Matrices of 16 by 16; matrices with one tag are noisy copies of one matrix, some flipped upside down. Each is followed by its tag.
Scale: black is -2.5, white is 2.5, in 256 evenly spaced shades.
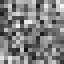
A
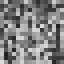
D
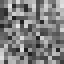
A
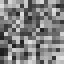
A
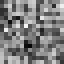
A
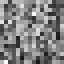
D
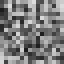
A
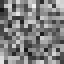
A
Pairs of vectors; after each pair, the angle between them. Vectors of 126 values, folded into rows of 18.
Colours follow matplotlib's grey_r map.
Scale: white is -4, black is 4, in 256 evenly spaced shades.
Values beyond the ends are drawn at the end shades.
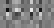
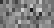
partly opposed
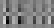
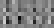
nearly parallel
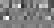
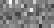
orthogonal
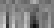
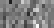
partly opposed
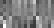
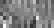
nearly parallel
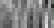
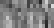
nearly opposite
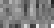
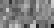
nearly opposite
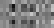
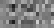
nearly parallel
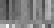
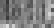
nearly parallel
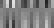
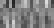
nearly opposite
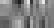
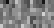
partly opposed
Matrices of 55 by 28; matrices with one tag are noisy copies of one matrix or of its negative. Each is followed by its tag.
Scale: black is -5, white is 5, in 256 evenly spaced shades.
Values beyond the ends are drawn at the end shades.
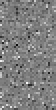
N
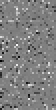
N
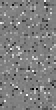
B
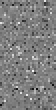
B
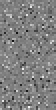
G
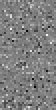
G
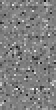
B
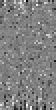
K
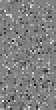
G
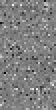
B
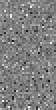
G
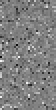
N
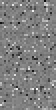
B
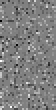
N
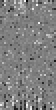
K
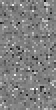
B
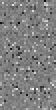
B
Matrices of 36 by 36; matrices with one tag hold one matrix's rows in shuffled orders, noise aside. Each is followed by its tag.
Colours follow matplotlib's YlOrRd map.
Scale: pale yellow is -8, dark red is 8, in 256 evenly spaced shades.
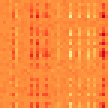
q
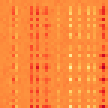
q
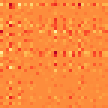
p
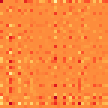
p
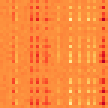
q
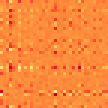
p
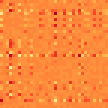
p
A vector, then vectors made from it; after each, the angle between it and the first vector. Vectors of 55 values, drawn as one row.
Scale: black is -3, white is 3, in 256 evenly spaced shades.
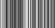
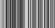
nearly parallel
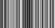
partly opposed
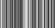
nearly parallel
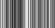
nearly parallel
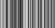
nearly parallel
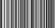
orthogonal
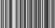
orthogonal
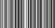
partly aligned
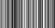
partly aligned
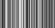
partly opposed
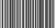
orthogonal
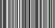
partly opposed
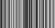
nearly opposite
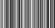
partly aligned
